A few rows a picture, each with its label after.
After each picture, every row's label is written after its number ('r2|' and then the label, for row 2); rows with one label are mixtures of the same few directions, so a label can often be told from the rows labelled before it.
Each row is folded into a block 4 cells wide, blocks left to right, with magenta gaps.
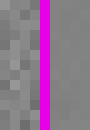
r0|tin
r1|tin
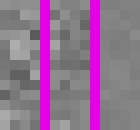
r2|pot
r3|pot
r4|pot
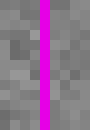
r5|pot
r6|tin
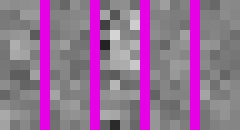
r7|pot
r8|tin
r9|pot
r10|tin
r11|tin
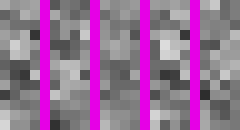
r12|pot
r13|pot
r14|pot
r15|pot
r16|tin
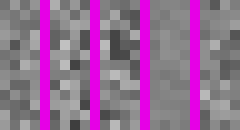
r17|tin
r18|tin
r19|pot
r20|pot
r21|tin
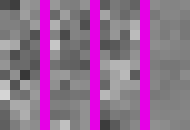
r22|tin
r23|pot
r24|pot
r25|pot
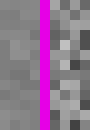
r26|pot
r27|tin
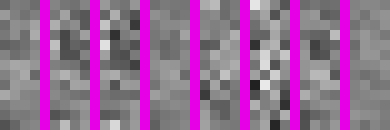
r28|pot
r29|pot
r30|pot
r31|pot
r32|tin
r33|tin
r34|pot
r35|pot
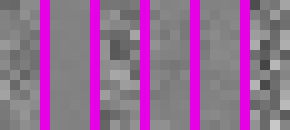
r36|tin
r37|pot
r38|pot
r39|pot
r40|pot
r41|tin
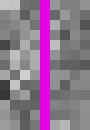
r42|tin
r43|pot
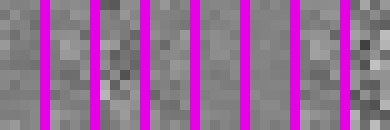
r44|pot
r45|pot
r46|tin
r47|tin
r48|pot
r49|tin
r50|pot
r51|tin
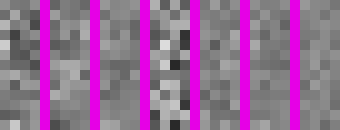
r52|pot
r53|pot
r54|pot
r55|tin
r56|tin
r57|pot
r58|tin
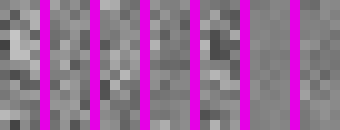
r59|pot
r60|tin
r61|tin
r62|pot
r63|pot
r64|tin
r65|tin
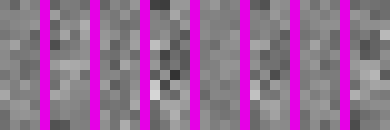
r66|tin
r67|pot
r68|tin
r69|tin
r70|tin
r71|tin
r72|tin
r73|pot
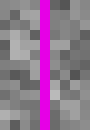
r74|pot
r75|tin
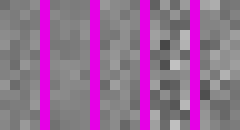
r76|tin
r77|pot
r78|tin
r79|tin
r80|tin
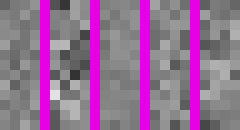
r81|tin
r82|tin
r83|pot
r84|tin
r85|pot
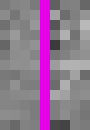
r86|pot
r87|pot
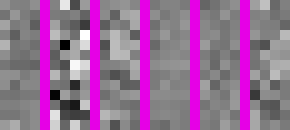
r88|pot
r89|tin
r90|pot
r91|pot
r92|tin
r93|tin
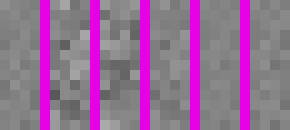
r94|tin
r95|tin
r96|pot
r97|tin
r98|tin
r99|tin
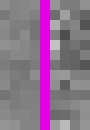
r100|pot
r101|pot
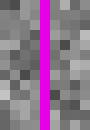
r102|tin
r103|tin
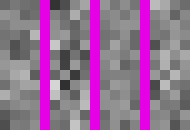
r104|pot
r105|tin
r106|tin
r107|tin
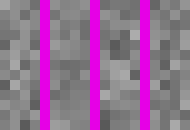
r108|tin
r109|pot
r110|pot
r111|tin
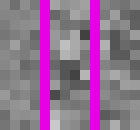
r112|tin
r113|pot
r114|pot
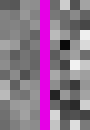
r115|tin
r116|tin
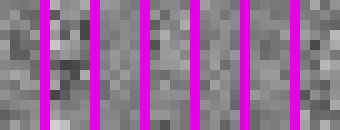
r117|pot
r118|pot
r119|tin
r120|pot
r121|tin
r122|pot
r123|tin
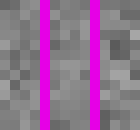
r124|tin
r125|pot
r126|pot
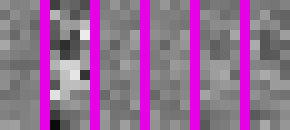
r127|pot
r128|pot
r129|tin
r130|tin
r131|pot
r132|pot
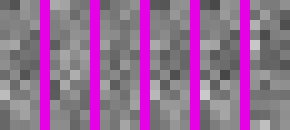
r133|tin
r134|tin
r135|tin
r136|tin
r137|tin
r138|pot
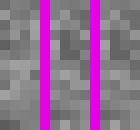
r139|pot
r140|pot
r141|pot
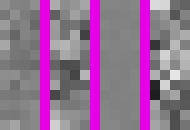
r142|pot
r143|pot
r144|pot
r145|tin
